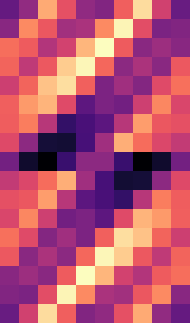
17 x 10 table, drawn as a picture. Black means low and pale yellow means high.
Grain: diagonal, up to the right. Symmetry: a half turn. Slope: none. Histogram: bell-shaped.
